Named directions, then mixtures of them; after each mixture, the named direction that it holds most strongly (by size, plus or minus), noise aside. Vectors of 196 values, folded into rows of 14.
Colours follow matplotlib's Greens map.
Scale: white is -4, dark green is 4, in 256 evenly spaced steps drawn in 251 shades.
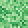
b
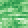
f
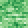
f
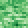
f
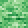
f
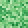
b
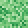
b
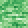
f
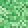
b
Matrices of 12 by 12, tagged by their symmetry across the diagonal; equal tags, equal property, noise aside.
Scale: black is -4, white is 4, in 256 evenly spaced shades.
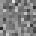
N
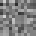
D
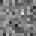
N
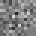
D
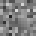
D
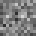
N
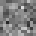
D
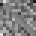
D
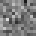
N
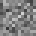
N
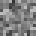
D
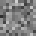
D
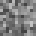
D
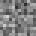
D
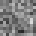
D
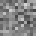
N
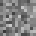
N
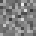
N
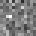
N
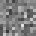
N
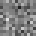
D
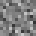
D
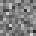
D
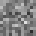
N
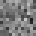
N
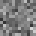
N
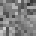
D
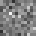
N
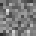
N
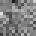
D
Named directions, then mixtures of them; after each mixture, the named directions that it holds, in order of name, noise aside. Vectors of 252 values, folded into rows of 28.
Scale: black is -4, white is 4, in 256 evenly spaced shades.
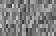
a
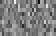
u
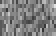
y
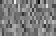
u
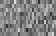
a, u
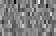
u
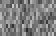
a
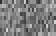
a, u, y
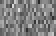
a, u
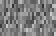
a, u, y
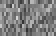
a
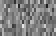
a, u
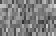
a, y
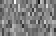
u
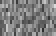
y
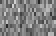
a, u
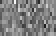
u, y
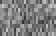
a, y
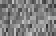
a, y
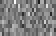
u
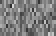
a, u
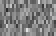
a, u, y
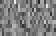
u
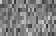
a, u, y
